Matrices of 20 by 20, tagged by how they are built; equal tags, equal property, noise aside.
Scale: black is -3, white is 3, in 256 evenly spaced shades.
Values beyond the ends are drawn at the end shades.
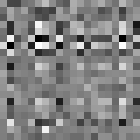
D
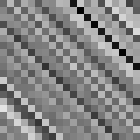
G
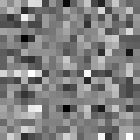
D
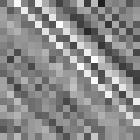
G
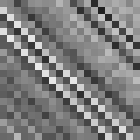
G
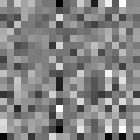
D
